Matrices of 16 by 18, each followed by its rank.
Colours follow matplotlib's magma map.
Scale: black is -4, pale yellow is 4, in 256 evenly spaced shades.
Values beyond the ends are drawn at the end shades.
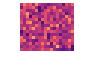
full rank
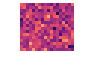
full rank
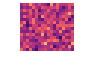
full rank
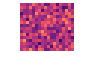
full rank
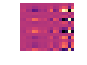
one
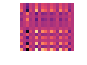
one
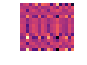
two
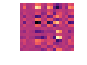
two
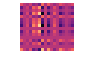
one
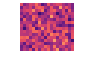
full rank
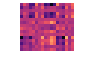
two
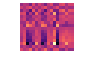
two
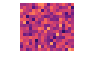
full rank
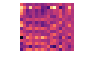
two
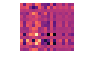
two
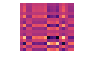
one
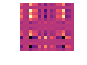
one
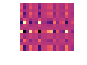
one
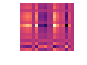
one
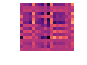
two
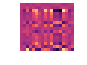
two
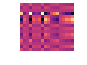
one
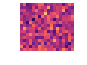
full rank
